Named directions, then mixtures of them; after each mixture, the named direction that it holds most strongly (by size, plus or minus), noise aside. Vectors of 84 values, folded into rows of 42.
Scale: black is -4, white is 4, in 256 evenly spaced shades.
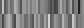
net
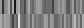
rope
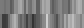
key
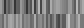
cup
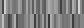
net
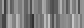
net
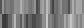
key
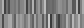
cup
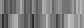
key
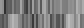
cup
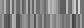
net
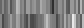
key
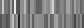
rope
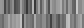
cup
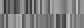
cup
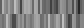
net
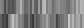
key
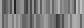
cup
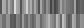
cup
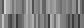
cup
